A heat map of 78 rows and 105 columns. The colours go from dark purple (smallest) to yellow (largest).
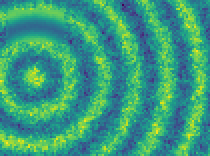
The top left is the calmest part. Concentric rings centre on the middle left. In the top left lies a patch that is calmer than the rest. No overall slope runs across the table.
